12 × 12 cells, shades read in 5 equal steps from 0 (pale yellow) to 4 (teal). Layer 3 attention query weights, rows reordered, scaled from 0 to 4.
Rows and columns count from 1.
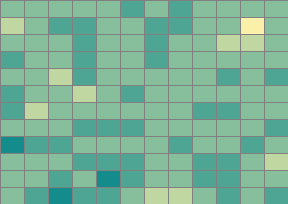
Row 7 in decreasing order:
3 3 3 2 2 2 2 2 2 2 2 1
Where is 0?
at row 2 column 11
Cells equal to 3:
41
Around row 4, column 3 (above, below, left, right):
2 1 2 3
